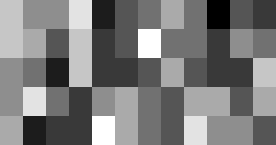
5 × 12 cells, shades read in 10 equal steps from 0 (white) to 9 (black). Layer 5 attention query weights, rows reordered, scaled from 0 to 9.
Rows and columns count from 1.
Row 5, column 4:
7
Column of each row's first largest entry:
10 5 3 4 2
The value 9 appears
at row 1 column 10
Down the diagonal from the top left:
2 3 8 7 0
